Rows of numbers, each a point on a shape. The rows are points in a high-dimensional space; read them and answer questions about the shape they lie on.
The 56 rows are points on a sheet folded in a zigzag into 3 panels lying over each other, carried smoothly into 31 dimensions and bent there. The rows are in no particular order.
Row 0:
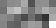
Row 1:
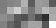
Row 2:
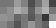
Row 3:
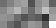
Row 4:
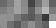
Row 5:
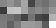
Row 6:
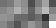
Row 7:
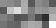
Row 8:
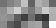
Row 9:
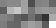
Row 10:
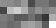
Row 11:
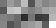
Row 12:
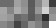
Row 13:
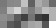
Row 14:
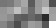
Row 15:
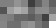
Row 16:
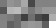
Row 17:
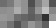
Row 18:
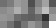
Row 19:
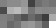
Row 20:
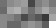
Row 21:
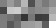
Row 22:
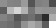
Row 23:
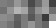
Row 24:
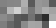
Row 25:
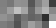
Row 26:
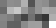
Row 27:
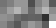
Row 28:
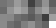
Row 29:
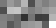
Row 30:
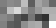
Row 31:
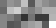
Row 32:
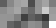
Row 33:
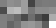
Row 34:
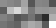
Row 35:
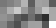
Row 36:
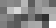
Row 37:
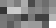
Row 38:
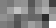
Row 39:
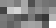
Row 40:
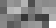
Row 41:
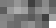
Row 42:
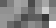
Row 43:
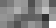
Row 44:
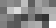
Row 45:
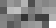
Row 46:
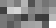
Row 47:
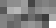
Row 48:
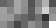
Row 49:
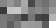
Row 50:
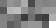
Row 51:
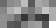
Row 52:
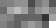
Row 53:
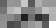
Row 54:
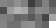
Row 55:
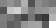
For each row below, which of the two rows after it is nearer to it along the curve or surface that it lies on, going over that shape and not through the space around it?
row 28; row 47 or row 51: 47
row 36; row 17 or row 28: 17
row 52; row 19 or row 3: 3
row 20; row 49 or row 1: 49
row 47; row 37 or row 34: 37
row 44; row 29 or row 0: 0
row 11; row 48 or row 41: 41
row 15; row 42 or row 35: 42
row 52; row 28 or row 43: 43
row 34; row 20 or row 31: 31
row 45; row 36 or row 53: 53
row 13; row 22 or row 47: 22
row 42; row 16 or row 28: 28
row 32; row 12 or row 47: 47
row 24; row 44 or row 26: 44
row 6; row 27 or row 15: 27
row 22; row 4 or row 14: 14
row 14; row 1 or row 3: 1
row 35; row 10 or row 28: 10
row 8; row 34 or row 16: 34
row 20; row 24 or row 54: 54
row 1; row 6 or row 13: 13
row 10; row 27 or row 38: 27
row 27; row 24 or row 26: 26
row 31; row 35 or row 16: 16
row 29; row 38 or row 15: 15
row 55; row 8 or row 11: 11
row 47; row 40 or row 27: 40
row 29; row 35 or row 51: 51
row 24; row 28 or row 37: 37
